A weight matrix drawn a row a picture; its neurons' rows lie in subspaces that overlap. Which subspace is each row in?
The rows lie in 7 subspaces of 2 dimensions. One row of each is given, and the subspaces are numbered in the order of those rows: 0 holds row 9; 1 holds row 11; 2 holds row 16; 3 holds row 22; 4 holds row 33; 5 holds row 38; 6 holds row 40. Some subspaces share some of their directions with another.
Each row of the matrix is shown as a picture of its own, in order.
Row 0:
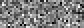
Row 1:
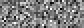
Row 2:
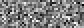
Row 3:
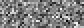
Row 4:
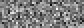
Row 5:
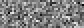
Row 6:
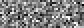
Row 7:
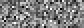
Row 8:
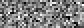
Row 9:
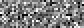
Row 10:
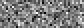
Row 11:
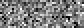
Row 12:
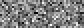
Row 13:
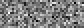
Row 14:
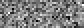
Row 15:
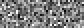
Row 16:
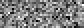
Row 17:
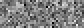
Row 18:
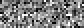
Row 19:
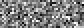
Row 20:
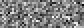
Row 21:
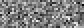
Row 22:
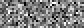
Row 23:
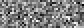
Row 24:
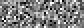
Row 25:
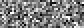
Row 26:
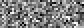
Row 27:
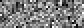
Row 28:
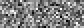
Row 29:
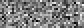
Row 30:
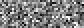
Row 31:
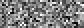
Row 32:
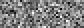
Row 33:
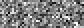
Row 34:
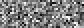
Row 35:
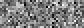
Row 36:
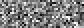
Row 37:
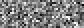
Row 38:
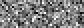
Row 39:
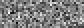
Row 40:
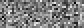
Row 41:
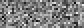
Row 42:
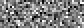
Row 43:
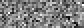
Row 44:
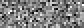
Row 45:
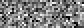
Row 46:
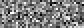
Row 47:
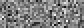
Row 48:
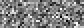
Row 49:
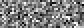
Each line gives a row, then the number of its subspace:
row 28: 4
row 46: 1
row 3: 4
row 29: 6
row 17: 3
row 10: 5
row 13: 3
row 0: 0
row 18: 0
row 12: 5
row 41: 6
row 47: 6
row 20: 4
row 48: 4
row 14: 2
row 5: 5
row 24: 2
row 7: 2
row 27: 3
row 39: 1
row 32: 4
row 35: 3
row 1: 2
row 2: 2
